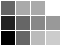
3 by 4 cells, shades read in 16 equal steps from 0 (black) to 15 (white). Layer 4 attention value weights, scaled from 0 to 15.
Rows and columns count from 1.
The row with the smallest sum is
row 2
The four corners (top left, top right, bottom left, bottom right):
6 15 0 12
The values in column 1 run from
0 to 6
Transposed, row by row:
6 2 0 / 10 6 6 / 10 8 11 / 15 9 12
